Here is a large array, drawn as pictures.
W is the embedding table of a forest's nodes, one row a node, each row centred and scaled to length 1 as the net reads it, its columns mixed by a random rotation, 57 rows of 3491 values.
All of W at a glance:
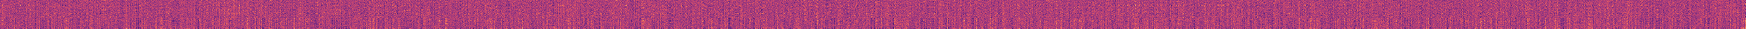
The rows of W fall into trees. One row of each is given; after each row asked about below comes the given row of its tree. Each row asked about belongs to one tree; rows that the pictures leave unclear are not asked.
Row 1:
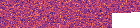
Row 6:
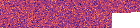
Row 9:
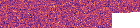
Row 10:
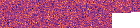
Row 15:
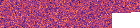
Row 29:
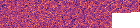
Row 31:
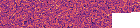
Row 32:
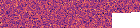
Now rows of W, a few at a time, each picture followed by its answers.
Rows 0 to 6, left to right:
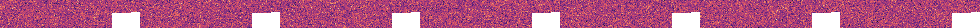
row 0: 6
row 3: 10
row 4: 29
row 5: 15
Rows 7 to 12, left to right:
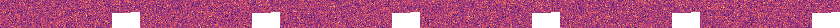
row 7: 9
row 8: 10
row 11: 10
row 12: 1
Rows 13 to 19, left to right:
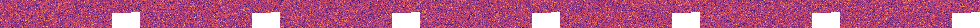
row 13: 32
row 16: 9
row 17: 10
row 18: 29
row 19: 1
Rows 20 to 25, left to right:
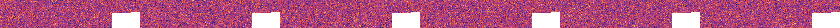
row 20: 6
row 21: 29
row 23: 10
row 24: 29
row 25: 32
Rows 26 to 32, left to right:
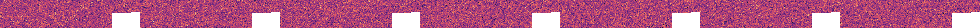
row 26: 15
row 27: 15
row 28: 1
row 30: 9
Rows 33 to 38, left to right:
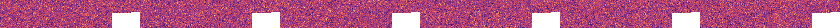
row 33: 1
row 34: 15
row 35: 1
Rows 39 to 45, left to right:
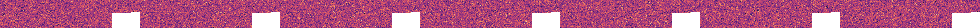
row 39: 29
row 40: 9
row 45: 6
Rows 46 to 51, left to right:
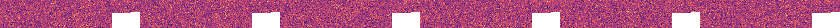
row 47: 9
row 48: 31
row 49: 9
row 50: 10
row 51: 9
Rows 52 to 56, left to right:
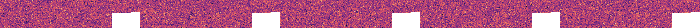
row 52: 31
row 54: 9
